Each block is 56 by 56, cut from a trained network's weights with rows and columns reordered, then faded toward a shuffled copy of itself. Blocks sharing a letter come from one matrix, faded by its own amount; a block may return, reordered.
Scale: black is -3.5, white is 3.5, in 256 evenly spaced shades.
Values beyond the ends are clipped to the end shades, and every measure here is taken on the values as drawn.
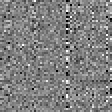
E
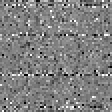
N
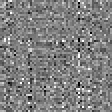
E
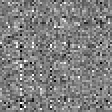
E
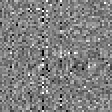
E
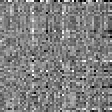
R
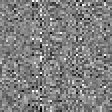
E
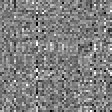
E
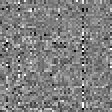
E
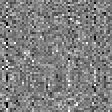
E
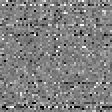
N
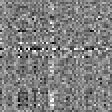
R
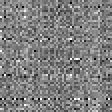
R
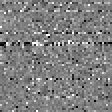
N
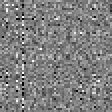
E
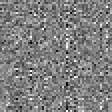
E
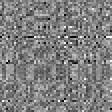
R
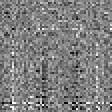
R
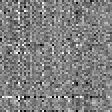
R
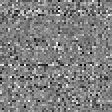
N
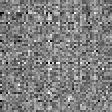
R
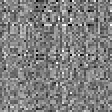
R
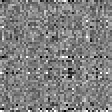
R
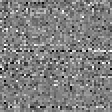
N
